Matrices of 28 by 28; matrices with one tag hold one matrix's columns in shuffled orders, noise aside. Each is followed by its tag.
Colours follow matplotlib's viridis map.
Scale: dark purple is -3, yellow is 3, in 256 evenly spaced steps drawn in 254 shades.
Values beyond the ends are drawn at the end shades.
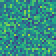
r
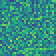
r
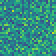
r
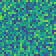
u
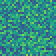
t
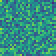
r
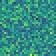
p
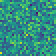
u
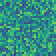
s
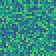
p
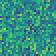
s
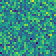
u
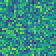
r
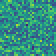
p
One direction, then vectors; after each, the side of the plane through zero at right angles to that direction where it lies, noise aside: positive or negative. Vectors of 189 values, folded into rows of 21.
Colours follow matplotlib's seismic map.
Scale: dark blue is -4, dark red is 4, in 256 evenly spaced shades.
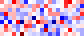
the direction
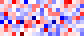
positive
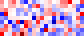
positive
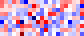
positive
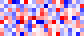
negative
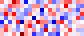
positive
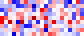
negative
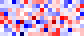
negative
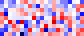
negative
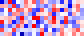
negative
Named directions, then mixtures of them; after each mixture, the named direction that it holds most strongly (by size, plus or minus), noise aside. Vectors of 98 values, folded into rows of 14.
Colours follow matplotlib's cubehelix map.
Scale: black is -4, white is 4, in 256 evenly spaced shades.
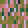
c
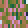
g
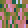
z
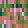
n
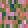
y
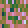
y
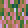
c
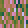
c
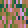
z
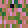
y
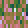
g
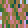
g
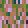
z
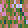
n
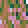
g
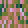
n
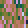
z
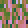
z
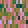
z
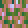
y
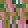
z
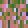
g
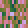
y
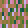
c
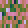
y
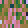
g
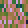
z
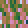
y
